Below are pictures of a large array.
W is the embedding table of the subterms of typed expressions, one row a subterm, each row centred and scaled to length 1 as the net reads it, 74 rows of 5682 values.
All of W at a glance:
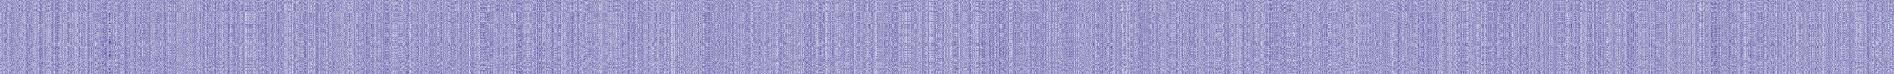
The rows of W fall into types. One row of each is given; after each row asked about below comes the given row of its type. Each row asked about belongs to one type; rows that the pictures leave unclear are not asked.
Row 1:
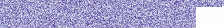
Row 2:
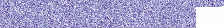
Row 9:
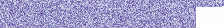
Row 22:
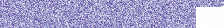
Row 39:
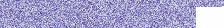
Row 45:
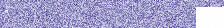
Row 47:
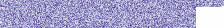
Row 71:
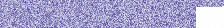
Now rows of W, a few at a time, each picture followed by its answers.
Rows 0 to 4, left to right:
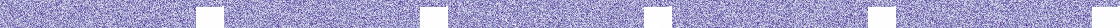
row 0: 9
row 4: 22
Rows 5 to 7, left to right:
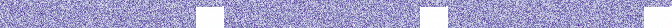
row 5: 9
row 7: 22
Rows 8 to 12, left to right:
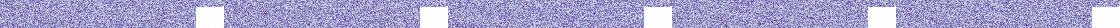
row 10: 9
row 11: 1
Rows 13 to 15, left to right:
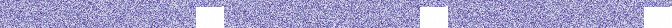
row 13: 39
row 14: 47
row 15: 39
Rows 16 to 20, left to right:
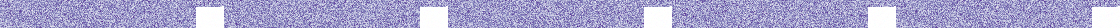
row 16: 47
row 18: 22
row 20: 47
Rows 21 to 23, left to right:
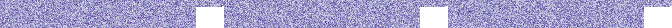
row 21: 45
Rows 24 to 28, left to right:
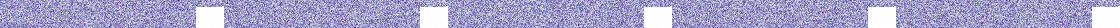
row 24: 9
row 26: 2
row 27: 9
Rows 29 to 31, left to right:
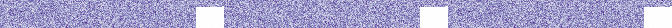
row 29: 45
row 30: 22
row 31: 45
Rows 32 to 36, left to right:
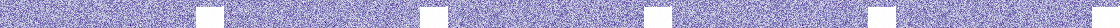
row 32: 22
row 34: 71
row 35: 2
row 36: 71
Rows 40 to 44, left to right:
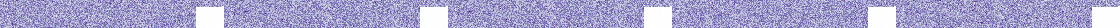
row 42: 22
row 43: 71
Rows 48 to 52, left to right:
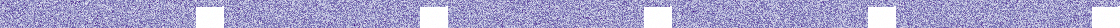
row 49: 22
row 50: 1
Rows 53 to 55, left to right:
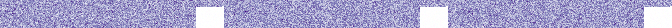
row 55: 71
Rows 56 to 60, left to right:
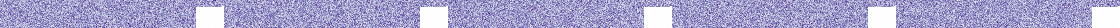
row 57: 71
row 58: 39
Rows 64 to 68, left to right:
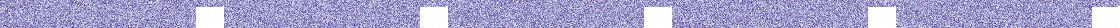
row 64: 1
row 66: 71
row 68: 47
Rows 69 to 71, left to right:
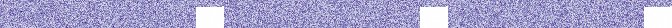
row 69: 45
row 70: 22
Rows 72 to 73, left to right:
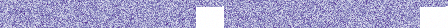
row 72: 71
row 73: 39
